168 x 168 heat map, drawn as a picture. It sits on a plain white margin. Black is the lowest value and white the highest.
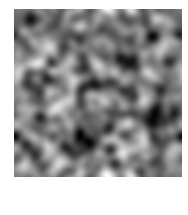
The values follow a bell shape. On average the colour sits 50% of the way up the scale. There are no lone odd cells. The field is smooth, with broad soft blobs.
